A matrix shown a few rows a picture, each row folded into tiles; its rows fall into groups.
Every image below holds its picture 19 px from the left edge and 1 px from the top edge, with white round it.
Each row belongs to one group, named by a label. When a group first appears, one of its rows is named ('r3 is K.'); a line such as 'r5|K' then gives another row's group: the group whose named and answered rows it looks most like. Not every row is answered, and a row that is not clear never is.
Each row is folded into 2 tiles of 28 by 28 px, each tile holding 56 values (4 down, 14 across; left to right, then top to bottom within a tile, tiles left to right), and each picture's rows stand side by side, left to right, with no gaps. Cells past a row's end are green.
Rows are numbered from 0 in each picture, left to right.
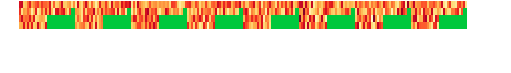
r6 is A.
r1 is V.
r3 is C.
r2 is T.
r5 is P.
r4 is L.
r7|A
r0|P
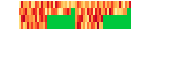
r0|T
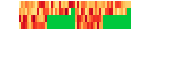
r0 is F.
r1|T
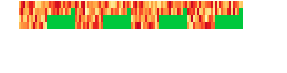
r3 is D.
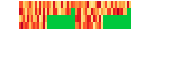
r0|L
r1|A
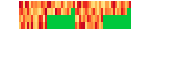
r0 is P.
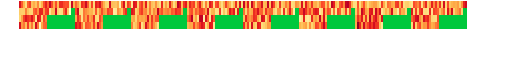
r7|F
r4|C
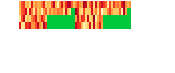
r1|L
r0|D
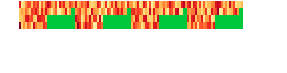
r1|A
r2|F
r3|P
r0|C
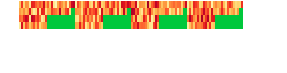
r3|T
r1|V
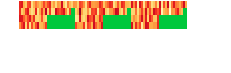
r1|D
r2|C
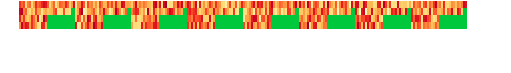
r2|D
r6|P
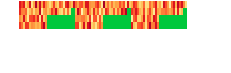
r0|L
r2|D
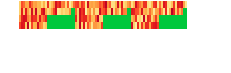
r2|D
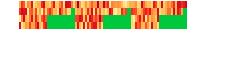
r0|D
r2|V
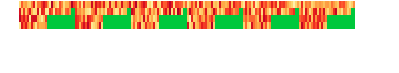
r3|D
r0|F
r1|L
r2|V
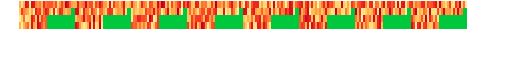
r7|A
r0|D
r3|C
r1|L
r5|P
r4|V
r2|C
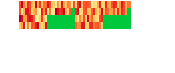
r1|V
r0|P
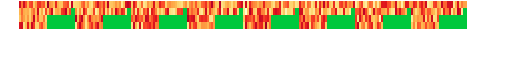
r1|F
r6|F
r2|T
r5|L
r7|V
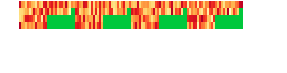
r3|F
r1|L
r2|F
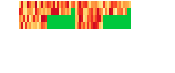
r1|T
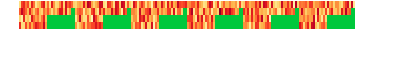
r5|A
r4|A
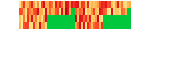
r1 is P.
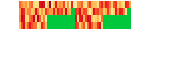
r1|F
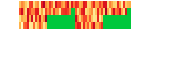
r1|P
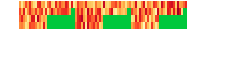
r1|T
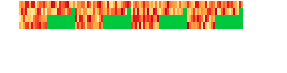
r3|C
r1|F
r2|T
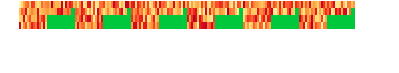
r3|F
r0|D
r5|P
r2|P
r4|C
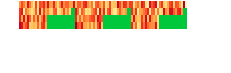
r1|L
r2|A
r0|L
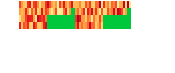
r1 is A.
